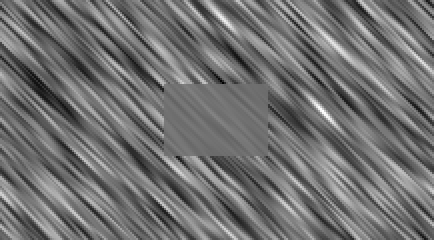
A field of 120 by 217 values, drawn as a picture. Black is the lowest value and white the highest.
No overall slope runs across the table. An odd patch, calmer than its surroundings, sits in the centre. No single row or column stands out from its neighbours. The halves do not mirror each other. Streaks slant down to the right. The centre is the calmest part.
